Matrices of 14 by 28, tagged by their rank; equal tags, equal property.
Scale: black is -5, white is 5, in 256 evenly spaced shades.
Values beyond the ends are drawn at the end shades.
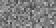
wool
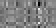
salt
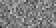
wool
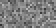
wool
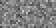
wool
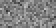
wool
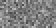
wool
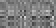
salt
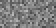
wool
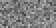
wool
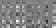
salt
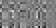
salt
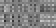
salt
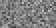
wool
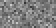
wool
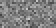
wool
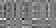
salt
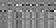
salt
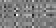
salt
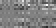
salt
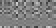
salt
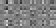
salt
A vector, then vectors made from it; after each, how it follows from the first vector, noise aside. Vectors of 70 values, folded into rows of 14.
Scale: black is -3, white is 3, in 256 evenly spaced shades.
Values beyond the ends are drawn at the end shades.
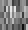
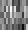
copied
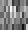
copied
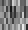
negated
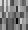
wrapped around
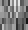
wrapped around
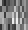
reversed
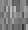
shrunk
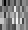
reversed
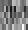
negated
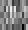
copied
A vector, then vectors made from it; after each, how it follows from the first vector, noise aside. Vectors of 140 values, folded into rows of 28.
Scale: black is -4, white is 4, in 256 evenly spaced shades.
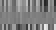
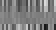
negated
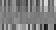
negated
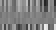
copied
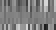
negated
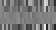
sign-scrambled
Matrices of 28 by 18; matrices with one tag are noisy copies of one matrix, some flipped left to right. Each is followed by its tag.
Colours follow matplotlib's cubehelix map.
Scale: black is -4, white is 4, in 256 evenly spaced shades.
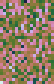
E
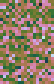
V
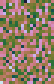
E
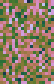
E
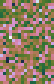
V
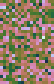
V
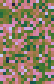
V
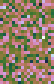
V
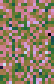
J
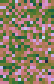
V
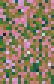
J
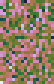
E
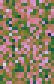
J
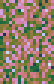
J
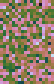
V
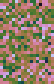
V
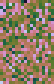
E
